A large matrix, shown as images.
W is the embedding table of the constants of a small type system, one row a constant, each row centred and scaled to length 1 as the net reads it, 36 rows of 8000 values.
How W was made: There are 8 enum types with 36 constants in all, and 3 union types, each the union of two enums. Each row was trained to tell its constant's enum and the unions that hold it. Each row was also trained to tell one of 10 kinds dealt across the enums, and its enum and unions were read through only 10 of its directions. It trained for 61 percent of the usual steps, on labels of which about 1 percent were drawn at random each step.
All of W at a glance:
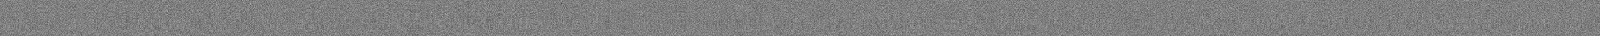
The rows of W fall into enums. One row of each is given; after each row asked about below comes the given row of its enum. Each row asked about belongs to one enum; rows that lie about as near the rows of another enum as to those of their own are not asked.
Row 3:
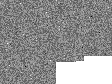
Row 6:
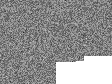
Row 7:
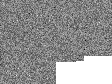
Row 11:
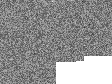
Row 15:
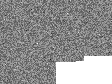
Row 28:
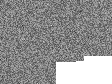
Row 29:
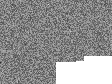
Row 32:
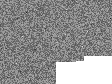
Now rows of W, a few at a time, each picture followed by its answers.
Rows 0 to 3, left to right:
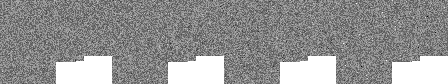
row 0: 11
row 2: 32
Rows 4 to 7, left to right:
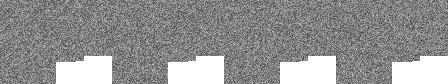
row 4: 15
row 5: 6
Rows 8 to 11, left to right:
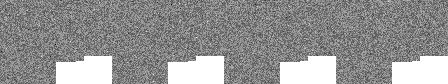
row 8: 3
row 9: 6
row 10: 6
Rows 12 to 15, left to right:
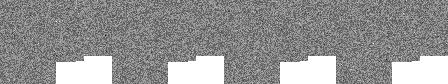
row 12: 3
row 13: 15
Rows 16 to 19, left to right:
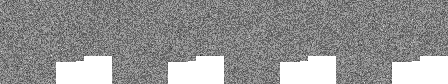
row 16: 29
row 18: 15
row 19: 3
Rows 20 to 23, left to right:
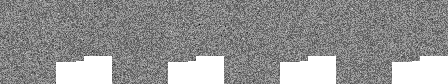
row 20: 11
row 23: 32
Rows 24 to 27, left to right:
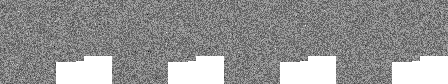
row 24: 3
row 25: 11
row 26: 11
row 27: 11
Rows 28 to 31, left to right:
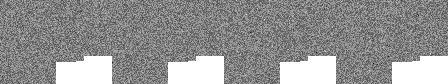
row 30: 6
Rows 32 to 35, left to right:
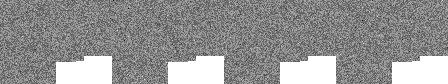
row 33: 6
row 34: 28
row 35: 3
